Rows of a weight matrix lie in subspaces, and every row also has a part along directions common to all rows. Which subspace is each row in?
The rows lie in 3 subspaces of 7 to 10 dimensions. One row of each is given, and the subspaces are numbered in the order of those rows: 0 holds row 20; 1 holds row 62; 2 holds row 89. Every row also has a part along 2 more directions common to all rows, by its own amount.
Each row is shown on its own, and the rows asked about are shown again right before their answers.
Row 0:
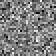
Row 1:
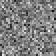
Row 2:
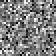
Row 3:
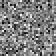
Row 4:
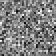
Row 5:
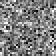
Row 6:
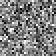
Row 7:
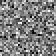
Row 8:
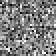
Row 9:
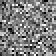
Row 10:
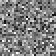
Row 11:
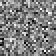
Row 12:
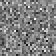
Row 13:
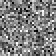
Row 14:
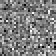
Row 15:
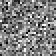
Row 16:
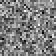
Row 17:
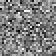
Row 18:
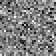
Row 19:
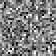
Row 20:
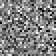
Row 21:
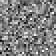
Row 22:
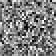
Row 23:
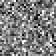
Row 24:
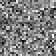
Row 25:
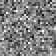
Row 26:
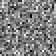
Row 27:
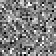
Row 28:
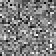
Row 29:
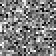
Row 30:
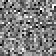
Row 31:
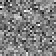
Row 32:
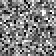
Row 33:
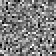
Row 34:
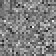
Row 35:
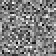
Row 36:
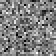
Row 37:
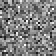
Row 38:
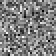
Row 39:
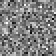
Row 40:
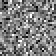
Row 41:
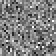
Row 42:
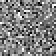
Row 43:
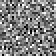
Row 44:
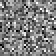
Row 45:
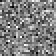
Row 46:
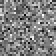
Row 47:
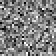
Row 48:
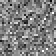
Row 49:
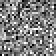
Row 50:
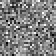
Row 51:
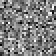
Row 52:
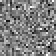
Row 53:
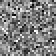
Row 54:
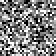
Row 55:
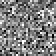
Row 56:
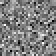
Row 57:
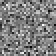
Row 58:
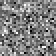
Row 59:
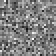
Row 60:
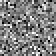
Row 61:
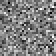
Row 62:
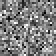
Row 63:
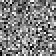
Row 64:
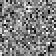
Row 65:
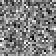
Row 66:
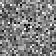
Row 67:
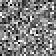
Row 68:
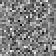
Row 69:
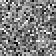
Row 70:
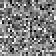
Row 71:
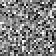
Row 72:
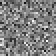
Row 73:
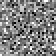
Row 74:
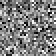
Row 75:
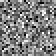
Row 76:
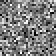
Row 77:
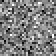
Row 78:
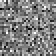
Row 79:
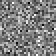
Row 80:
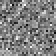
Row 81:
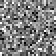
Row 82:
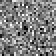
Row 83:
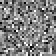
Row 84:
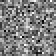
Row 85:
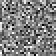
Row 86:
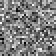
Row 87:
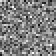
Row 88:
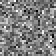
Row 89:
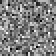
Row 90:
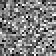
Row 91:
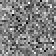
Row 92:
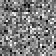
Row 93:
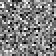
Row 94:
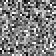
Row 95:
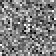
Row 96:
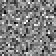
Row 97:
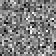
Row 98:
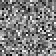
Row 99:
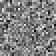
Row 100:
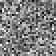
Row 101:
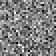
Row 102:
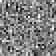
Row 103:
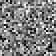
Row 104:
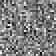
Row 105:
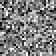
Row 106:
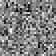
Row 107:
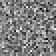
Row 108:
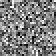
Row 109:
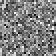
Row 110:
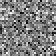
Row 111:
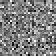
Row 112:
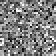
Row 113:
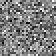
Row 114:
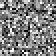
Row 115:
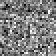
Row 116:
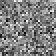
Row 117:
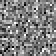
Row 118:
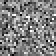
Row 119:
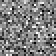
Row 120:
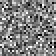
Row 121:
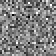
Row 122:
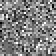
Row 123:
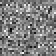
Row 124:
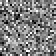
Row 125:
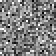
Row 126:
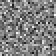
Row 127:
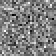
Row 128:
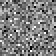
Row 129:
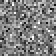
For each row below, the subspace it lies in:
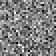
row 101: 0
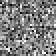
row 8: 2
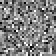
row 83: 0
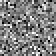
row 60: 1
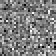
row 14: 2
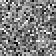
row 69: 1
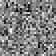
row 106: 2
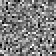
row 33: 1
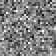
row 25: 0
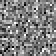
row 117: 1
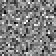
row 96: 1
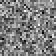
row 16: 0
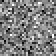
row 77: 0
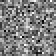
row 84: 1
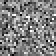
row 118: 2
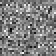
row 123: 2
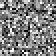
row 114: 2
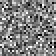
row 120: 2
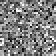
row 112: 0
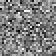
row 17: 0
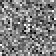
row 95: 1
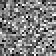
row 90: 2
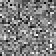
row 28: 1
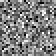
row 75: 1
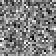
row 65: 0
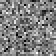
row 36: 1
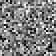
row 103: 2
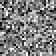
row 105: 0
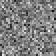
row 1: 1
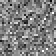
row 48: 1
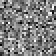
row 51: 0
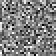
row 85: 2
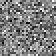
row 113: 0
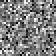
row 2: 1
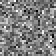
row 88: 0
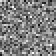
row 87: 1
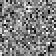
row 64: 2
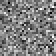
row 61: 0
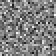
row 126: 1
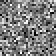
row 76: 1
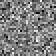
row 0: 2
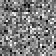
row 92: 2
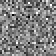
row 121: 2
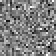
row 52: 2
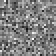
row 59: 1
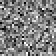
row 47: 0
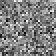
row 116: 1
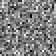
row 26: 1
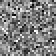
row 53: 2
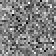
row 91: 2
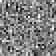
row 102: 2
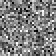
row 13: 2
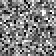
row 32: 1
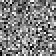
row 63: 0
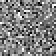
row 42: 0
